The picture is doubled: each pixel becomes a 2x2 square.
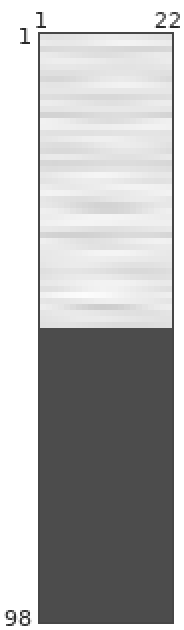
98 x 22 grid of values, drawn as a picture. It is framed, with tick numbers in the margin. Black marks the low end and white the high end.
The table splits into 2 rows of 1 panel. Panel 1,1: very high, streaked across, faint in contrast. Panel 2,1: low, flat.
